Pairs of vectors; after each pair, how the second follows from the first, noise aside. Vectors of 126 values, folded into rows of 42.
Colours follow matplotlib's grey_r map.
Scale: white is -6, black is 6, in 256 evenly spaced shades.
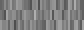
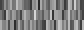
scaled up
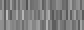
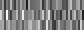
scaled up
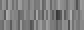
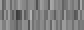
wrapped around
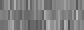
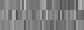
wrapped around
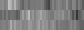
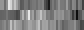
scaled up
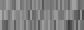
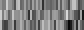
scaled up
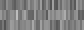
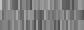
wrapped around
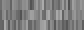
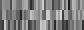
scaled up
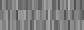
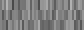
wrapped around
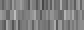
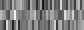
scaled up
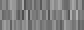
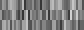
scaled up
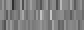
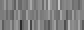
wrapped around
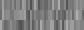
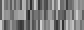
scaled up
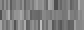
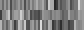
scaled up
